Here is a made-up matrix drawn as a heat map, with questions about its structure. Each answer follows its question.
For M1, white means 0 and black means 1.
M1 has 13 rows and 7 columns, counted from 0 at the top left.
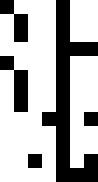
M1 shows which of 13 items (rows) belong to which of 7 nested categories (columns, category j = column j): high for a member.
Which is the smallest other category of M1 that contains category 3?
6
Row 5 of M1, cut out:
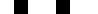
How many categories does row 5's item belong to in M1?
2
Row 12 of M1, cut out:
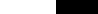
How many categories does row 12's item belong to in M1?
3
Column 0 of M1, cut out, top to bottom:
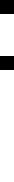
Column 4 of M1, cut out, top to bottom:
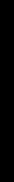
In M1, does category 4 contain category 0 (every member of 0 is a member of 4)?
yes
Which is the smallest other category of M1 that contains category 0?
4
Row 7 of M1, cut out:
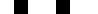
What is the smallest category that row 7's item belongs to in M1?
1
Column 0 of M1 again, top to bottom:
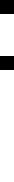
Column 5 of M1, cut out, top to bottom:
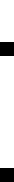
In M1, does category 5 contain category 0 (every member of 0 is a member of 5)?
no
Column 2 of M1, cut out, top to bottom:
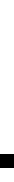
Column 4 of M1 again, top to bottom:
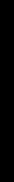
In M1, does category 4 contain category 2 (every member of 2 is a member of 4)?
yes
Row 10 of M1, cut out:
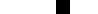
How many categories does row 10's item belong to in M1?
1
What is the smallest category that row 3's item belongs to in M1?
5
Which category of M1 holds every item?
4
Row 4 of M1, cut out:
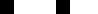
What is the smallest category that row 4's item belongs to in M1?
0
